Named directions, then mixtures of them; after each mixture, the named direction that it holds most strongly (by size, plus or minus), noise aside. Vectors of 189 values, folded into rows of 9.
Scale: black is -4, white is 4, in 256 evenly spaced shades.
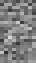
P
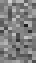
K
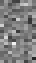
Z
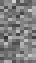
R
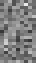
K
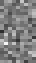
Z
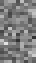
R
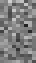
K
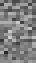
P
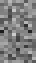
K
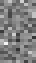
K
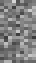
R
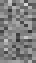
K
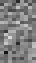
P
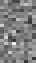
Z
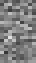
P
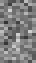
K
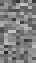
P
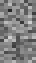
P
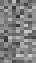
R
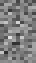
P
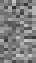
R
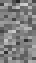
P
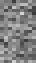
R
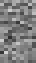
P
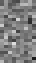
Z
